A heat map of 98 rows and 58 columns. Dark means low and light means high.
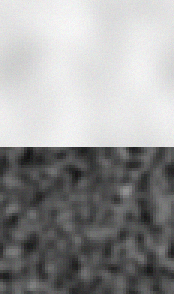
It is made of 2 by 1 panels. Panel 1,1: very high, smooth, faint in contrast. Panel 2,1: low, blotchy.
